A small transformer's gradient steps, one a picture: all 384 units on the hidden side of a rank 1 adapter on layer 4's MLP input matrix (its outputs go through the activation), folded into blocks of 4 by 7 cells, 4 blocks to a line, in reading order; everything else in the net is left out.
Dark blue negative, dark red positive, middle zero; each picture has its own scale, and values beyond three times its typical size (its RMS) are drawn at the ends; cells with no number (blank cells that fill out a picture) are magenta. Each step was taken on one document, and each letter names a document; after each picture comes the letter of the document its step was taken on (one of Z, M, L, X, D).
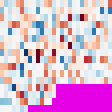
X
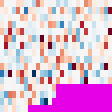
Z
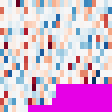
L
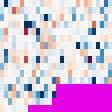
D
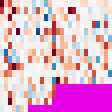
D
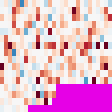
D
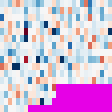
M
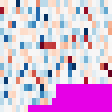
L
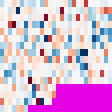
M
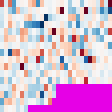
X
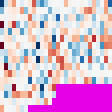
X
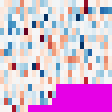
M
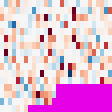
D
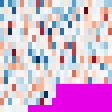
X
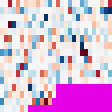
M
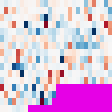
L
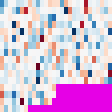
Z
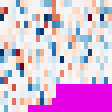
L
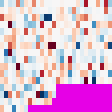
D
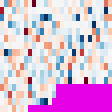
L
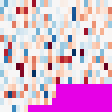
D
